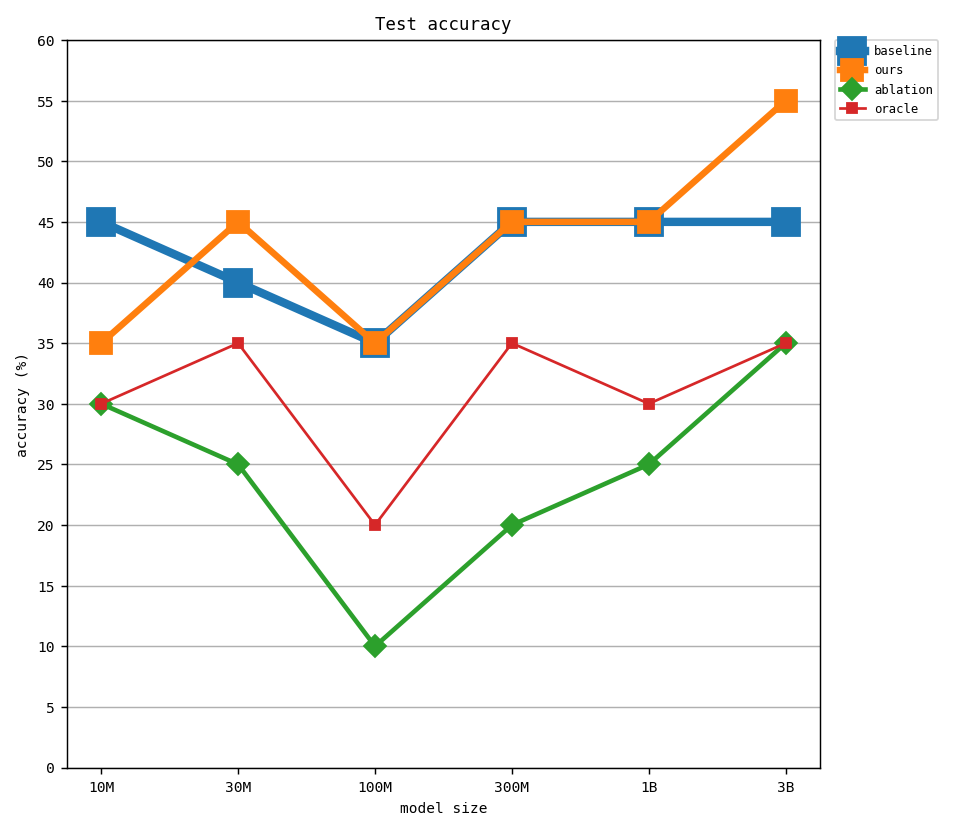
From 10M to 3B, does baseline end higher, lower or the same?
the same
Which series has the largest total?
ours
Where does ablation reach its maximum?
3B
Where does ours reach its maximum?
3B
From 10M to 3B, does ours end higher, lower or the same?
higher
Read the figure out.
Title: Test accuracy
x-axis: model size, ticks 10M 30M 100M 300M 1B 3B
y-axis: accuracy (%), ticks 0 5 10 15 20 25 30 35 40 45 50 55 60
Legend: baseline, ours, ablation, oracle
Values:
baseline: 45 40 35 45 45 45
ours: 35 45 35 45 45 55
ablation: 30 25 10 20 25 35
oracle: 30 35 20 35 30 35
